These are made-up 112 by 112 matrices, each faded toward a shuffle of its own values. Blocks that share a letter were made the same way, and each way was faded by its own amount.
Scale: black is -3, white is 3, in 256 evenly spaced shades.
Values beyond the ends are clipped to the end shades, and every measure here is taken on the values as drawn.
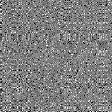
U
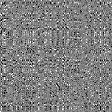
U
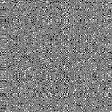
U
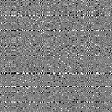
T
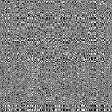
T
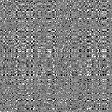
T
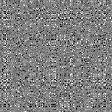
U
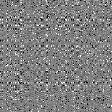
U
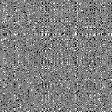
U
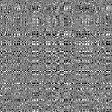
T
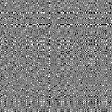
T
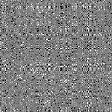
U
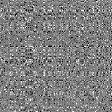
U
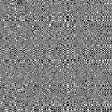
T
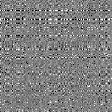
T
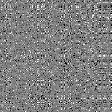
U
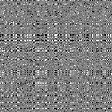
T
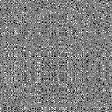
U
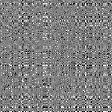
T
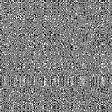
U
